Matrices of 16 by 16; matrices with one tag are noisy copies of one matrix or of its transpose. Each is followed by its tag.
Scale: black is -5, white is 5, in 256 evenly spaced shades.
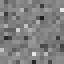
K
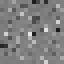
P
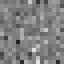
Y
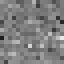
Y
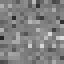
Y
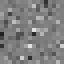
P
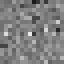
P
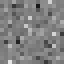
K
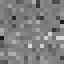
Y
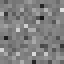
K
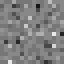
K
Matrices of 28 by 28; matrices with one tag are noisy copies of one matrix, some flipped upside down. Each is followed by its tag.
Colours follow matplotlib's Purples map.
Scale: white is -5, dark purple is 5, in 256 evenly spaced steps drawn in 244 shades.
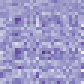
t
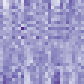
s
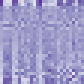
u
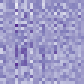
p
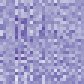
p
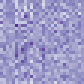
p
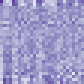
u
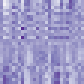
s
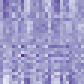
s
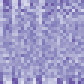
u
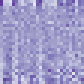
u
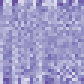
u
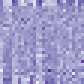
u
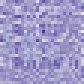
t
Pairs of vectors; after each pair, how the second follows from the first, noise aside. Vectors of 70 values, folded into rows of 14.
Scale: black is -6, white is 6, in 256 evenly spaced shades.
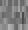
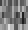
scaled up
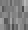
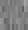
shrunk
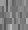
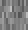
shuffled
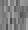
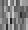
scaled up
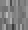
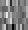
scaled up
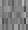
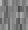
shuffled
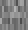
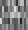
scaled up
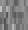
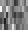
scaled up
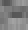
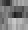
scaled up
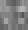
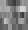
scaled up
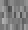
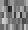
scaled up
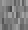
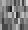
scaled up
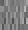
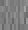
shrunk
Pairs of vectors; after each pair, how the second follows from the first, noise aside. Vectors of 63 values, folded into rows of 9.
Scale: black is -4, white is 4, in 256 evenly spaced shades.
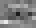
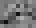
sign-scrambled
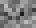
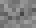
shrunk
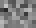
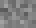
shrunk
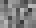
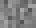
shrunk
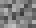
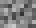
copied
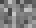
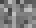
copied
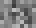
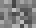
copied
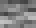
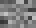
sign-scrambled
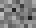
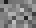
wrapped around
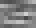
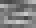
copied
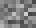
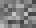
copied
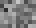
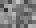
copied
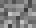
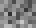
sign-scrambled
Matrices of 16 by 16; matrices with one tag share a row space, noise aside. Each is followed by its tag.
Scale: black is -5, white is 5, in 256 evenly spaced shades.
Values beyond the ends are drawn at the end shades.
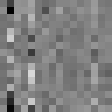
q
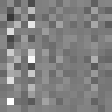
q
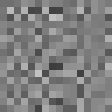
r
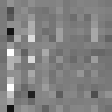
q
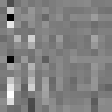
q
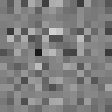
r
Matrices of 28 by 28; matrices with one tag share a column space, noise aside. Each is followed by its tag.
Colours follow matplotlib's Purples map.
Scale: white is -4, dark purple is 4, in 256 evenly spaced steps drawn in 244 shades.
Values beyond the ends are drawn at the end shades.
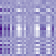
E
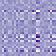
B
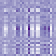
E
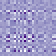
B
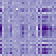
E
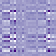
B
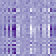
E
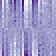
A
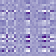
B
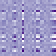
B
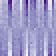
A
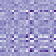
B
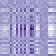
E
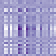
E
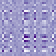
B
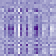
E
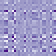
B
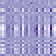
E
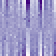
A
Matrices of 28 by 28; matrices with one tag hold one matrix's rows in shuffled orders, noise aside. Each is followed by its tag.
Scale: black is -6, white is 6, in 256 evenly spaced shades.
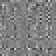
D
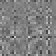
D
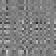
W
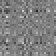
W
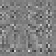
D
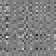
W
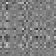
W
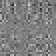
D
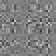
D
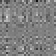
W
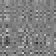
W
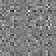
D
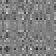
W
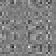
D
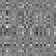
W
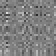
W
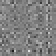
D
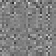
D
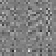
D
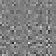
D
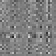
D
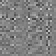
D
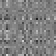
W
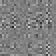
D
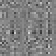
D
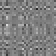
W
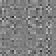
D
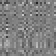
W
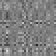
W
